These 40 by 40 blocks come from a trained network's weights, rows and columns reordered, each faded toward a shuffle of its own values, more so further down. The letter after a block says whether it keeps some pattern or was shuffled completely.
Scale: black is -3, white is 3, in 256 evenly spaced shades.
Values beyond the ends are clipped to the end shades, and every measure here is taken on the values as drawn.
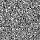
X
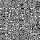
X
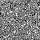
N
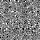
X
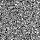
N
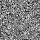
N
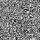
X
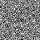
X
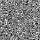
X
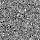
N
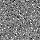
N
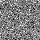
N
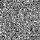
X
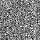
X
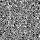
X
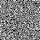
X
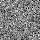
N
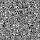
X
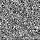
N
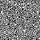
X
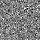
X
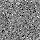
N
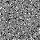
N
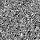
N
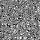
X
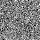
N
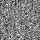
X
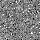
N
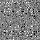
X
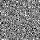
X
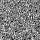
N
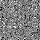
X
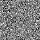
X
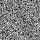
N
